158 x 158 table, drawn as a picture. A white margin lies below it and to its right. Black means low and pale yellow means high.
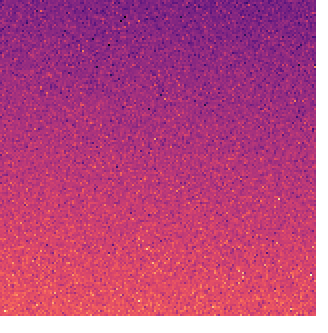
There are no regular stripes. Fine speckle covers the field. Values rise toward the bottom. No single row or column stands out from its neighbours. The histogram is bell-shaped.
